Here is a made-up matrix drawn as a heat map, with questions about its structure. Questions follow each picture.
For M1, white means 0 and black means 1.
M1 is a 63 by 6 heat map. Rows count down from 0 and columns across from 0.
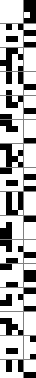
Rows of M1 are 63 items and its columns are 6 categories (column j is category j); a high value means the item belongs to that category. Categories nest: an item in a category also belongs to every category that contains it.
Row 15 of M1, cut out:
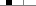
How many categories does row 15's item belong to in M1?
1
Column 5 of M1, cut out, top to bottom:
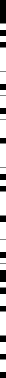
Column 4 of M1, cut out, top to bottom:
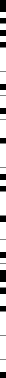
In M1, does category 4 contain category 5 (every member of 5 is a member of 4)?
no
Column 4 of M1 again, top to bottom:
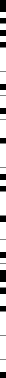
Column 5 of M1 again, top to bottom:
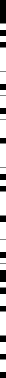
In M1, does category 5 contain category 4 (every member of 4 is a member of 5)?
yes
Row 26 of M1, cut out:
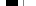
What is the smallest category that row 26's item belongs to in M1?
2
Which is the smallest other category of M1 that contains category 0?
1
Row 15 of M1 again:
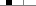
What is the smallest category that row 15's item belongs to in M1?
1
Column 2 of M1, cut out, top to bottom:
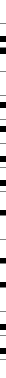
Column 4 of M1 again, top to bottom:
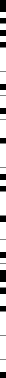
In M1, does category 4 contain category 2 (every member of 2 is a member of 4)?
no
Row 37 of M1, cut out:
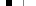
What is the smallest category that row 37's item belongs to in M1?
1
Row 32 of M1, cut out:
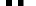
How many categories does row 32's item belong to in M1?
2
